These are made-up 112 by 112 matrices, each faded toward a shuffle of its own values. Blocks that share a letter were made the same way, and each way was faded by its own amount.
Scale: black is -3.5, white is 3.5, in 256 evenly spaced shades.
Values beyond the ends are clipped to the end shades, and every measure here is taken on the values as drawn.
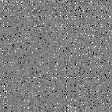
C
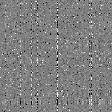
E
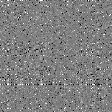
C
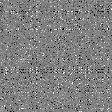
C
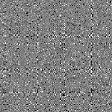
E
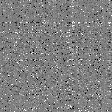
C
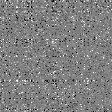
C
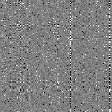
E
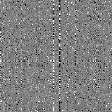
E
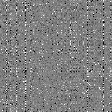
E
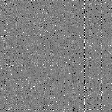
E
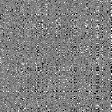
E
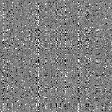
E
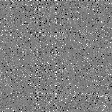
C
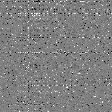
C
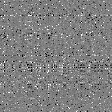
C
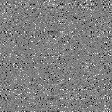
C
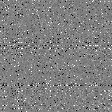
C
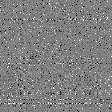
C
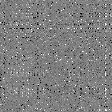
C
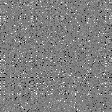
C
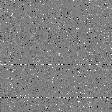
C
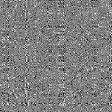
E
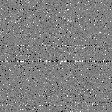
C
